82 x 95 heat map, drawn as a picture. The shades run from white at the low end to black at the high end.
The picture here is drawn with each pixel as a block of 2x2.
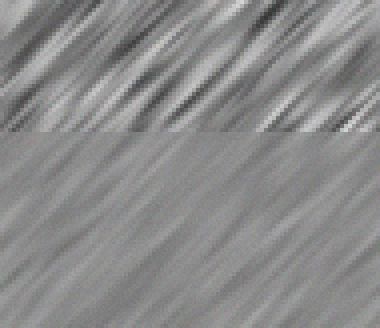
A horizontal seam about 40% of the way down splits the table, and the bottom part is calmer. No row or column stands out. Streaks slant up to the right. A few values lie far out on both sides of the bulk. There is no overall slope.
